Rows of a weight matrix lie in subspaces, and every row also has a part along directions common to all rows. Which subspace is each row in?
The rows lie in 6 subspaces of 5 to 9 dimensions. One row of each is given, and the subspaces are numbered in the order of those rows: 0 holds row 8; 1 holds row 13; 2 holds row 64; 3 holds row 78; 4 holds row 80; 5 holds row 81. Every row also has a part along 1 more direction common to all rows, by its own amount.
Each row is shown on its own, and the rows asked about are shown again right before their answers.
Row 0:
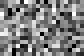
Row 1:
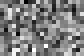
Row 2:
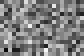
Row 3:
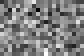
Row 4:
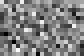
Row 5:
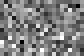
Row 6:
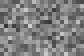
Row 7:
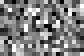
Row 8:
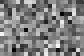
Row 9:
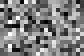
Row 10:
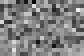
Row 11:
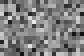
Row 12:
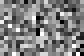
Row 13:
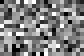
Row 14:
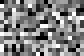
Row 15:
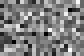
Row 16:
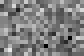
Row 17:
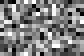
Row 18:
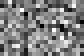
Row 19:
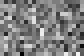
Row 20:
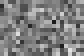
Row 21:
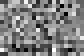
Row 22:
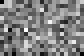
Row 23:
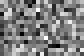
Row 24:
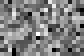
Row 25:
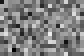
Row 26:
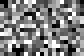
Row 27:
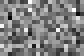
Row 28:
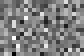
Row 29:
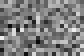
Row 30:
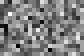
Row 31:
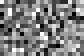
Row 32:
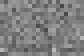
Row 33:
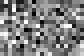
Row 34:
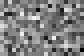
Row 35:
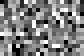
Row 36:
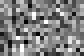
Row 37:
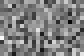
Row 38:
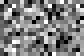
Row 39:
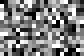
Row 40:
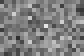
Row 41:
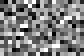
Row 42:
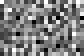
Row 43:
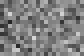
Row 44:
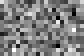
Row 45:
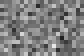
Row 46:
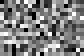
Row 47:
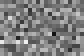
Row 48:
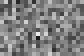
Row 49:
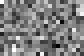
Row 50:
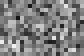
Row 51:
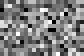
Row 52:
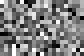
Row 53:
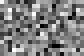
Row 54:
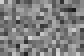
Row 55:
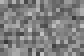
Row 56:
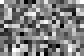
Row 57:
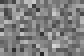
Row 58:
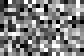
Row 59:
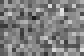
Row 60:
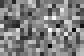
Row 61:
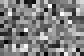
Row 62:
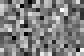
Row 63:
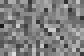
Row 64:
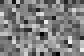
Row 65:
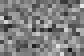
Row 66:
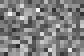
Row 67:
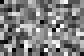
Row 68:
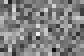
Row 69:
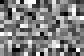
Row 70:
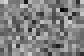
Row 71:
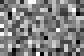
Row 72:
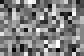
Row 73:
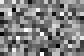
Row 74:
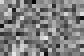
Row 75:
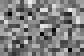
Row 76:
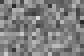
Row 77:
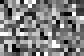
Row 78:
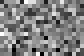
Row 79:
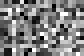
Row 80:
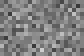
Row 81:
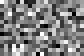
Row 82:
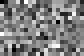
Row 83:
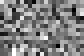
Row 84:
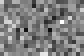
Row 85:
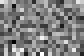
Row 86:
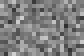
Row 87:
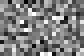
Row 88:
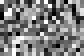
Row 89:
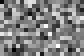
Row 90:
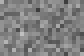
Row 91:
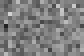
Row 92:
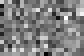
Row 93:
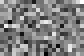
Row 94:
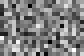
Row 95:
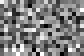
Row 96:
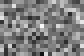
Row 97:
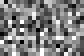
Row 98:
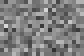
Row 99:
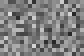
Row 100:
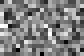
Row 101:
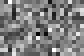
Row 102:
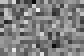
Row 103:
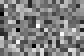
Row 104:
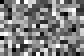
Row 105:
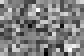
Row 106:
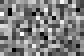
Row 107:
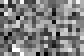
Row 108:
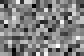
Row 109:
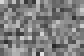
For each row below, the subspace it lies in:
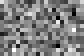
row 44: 1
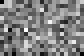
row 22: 0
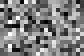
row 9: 4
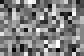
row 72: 0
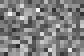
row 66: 5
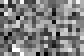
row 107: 4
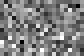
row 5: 4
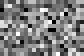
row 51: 1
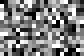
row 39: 1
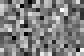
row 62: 3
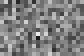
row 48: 2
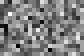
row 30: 0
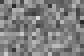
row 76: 5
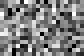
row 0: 5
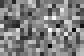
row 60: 0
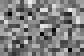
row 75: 5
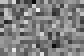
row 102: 2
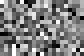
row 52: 3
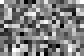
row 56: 1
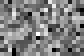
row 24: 2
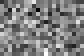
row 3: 1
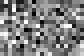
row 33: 2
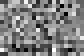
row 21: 2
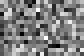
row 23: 0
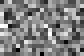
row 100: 0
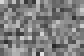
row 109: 0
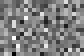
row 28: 3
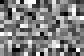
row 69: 3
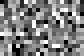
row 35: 3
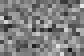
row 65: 3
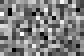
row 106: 3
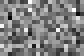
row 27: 3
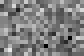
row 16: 5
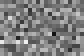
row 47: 3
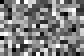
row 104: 4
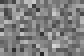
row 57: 2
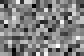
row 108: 0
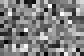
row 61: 0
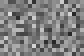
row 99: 4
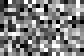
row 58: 3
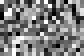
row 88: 5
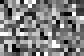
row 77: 4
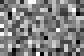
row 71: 3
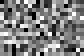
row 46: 3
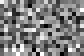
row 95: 5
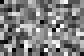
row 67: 0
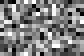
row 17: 2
